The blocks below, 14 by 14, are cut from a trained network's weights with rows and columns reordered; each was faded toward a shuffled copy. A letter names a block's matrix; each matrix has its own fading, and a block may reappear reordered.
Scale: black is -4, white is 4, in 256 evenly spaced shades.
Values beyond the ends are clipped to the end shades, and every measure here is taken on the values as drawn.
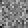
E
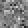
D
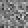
E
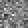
D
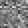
D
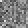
E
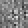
D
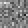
D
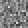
E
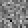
D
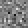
D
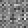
D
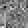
D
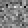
D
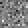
D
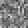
E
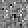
D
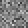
E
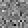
D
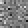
D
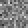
E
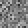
E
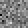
E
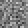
E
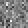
D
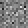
D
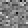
D
